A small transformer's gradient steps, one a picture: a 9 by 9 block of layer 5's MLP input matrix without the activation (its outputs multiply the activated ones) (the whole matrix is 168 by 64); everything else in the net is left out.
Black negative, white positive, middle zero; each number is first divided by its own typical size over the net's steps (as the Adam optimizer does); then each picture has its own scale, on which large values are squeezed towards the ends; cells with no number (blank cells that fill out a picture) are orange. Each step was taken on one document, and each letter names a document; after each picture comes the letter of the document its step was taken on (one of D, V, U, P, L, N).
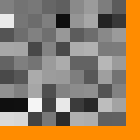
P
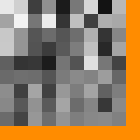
P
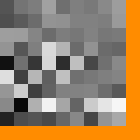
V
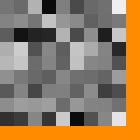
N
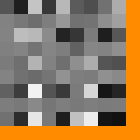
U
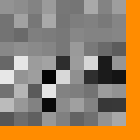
V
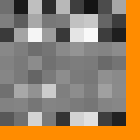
U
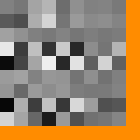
V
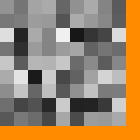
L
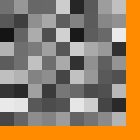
N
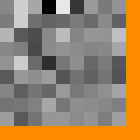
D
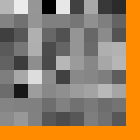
D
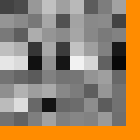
N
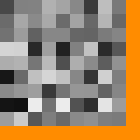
P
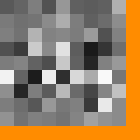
L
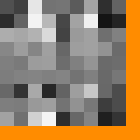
U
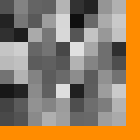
N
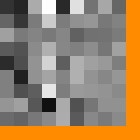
D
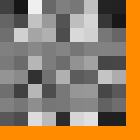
U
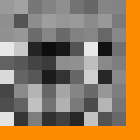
P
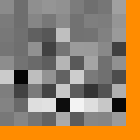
L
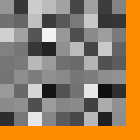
U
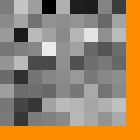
D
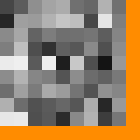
P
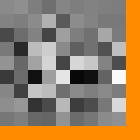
L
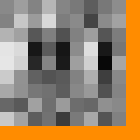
P
